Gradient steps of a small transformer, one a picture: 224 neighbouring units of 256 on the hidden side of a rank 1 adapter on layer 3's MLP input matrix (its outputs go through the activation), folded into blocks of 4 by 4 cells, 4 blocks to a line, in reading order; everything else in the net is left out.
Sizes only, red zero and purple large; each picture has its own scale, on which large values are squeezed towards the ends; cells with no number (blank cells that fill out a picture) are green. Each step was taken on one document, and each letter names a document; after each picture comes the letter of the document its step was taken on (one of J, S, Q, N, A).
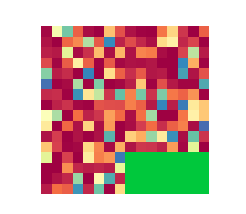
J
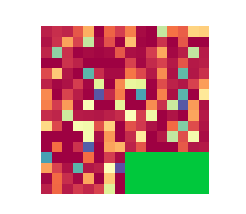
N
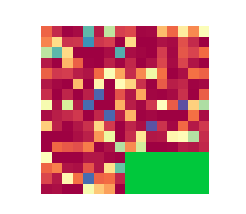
N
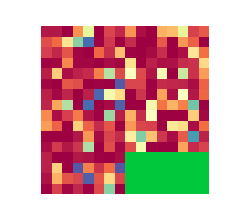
N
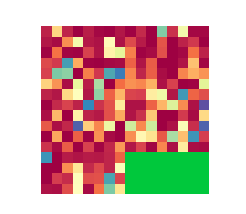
J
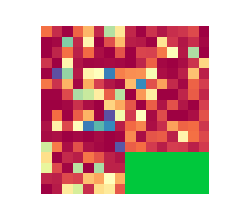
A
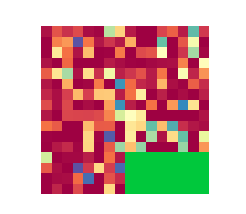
N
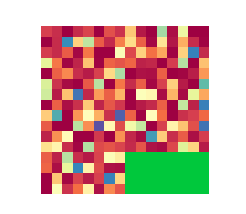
J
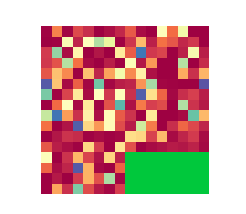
J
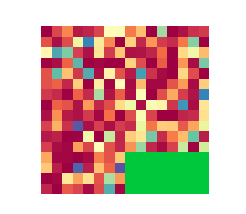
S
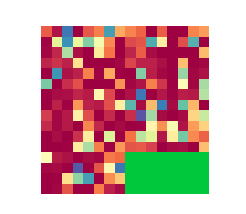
S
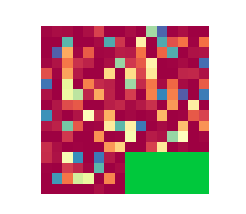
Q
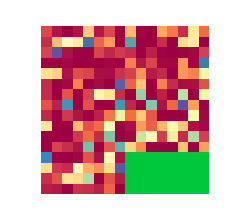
N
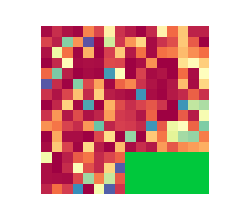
J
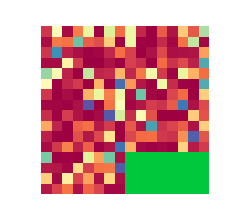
N
